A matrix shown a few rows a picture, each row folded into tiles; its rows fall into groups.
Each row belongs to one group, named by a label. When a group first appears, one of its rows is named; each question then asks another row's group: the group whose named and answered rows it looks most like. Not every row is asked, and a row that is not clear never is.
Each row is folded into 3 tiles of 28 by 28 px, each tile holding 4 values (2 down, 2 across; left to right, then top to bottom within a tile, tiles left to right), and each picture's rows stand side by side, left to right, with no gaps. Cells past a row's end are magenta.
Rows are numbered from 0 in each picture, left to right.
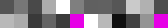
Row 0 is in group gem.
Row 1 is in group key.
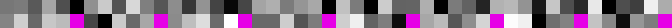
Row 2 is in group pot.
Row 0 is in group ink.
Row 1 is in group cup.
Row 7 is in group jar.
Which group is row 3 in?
cup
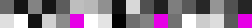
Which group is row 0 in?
jar
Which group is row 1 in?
key
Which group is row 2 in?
ink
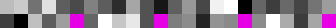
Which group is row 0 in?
cup
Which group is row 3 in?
pot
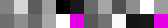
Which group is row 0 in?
ink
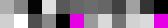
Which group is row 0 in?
key
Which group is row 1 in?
ink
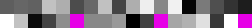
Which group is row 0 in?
key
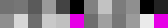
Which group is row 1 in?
ink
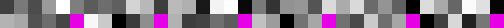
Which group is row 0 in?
gem
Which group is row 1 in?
key
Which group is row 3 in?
jar
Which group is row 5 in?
cup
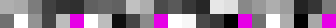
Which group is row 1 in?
key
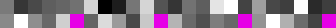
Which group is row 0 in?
pot
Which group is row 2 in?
gem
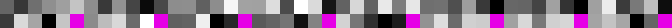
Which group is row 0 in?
pot
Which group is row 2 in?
cup
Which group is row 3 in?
cup
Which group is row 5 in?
ink
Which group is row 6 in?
ink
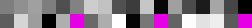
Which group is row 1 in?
cup
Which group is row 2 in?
ink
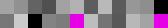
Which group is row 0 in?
jar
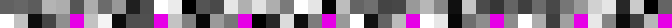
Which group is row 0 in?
key
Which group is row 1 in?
jar
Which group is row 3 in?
cup
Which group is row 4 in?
jar
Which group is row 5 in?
key
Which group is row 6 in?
pot
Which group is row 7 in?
key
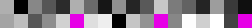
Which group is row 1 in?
jar
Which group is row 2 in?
ink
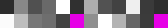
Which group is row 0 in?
gem
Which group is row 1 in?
ink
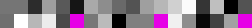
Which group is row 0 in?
ink
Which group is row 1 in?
jar
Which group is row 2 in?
key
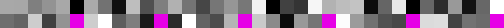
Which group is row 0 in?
cup
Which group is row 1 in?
key
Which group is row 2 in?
pot
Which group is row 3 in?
jar
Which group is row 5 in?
jar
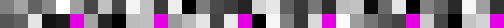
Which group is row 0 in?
cup
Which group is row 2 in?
pot
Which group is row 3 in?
pot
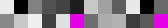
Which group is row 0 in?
pot
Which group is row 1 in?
ink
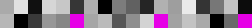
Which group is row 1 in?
jar
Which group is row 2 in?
cup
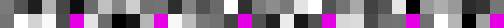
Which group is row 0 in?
ink
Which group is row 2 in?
gem
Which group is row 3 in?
cup
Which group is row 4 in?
gem
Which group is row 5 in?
pot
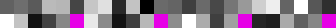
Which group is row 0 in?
key
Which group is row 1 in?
key
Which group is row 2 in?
pot
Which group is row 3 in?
cup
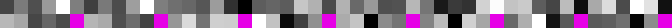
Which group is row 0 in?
gem
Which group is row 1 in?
gem
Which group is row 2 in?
ink
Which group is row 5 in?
jar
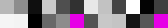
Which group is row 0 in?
key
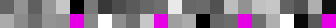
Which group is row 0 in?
gem
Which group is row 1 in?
pot
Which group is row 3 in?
cup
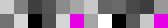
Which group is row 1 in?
jar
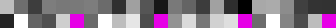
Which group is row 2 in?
ink
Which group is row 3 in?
pot
